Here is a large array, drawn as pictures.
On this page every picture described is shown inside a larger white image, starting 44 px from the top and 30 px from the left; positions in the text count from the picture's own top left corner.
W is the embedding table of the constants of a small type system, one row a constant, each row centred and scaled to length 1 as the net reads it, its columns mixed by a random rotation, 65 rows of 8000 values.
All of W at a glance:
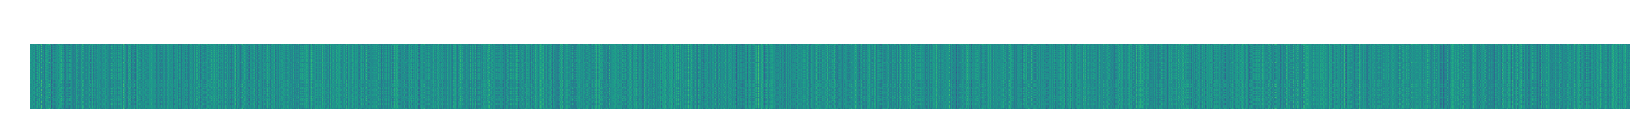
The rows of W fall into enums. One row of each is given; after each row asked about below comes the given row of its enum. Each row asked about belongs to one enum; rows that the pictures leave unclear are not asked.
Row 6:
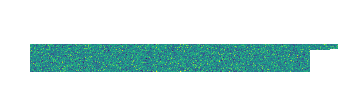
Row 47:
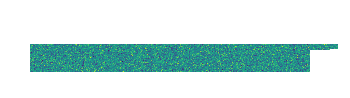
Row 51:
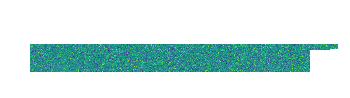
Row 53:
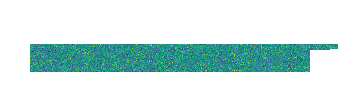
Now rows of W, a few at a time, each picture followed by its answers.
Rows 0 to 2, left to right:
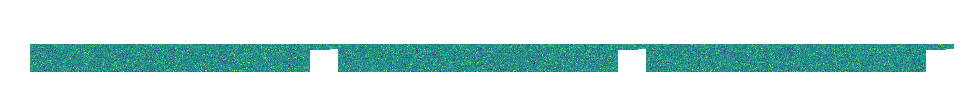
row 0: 53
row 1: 51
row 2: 47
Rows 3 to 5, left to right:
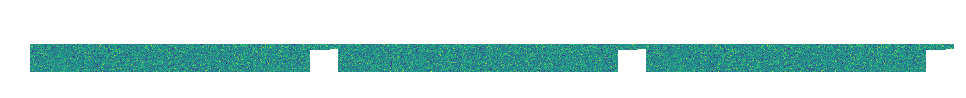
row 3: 51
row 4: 47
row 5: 51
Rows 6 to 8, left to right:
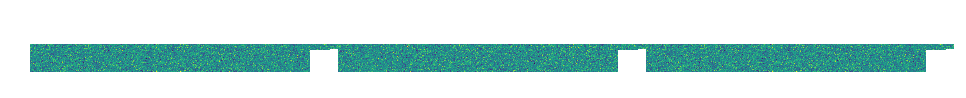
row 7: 51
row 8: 6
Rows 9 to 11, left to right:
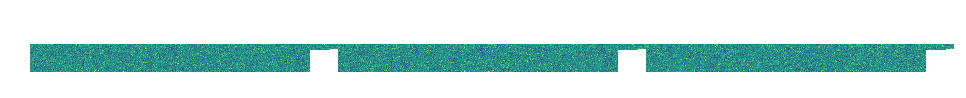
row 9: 47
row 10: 6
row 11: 51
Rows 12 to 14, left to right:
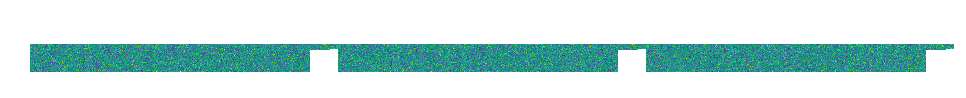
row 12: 6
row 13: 47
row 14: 51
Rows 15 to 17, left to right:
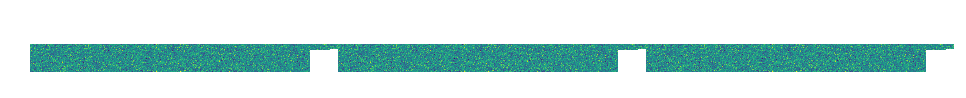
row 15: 6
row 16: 6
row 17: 6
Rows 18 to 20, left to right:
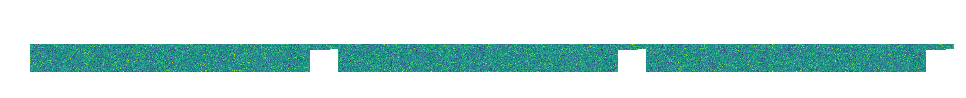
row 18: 53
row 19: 47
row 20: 6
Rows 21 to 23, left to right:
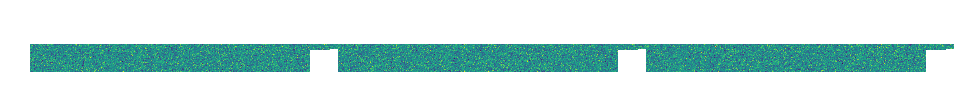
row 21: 47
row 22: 6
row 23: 51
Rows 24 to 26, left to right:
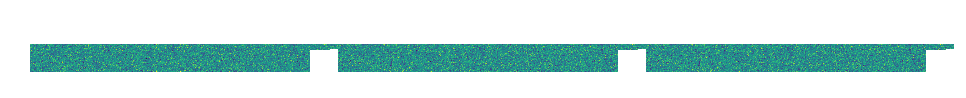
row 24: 6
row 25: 47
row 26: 47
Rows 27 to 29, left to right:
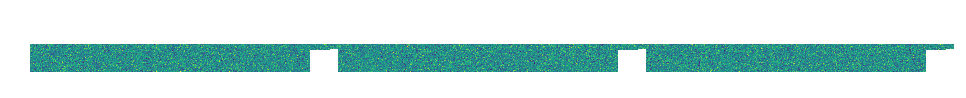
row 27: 6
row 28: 51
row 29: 47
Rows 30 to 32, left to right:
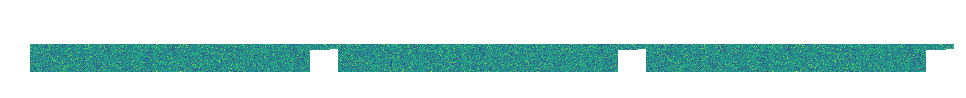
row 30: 6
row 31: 47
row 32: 6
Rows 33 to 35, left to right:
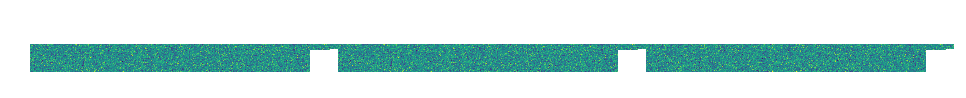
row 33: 47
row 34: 47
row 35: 6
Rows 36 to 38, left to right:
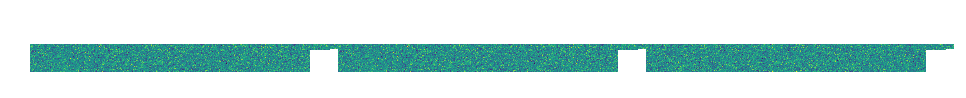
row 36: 51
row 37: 51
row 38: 6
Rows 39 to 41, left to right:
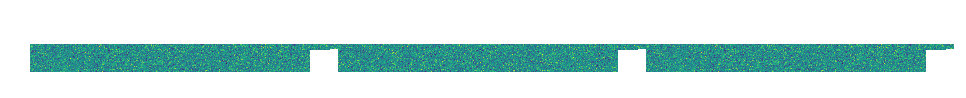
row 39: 51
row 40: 53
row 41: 51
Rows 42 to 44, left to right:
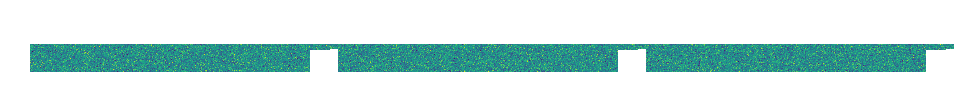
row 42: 53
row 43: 6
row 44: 47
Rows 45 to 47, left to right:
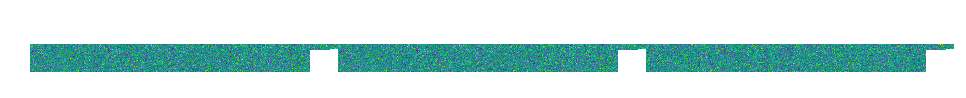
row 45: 51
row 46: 51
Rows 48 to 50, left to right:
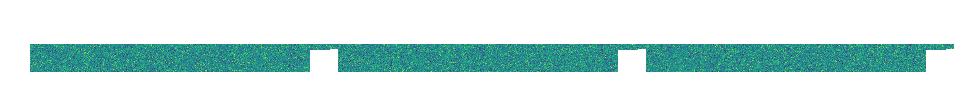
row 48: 53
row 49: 47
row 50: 51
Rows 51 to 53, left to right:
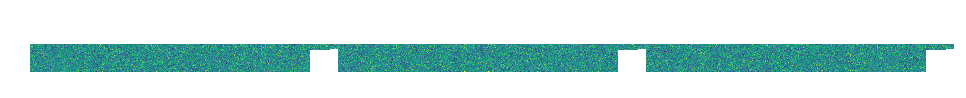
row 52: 6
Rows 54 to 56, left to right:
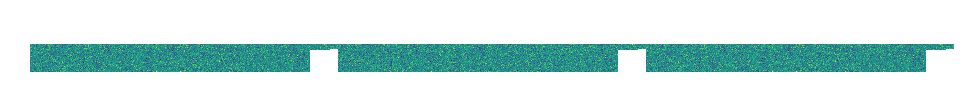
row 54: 6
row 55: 47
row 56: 6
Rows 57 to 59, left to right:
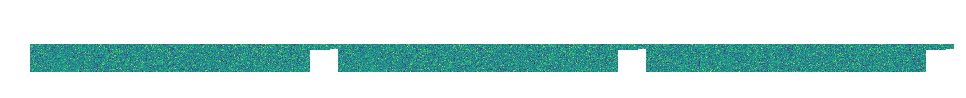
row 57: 51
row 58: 51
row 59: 47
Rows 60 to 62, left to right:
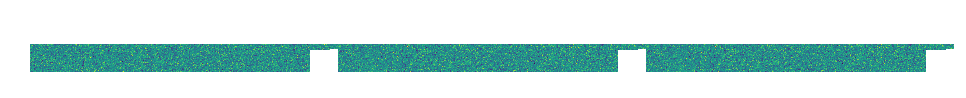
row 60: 47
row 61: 51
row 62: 51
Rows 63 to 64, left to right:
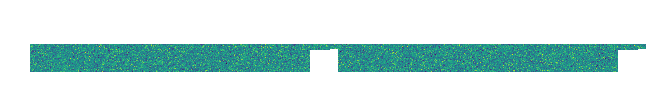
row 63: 51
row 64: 53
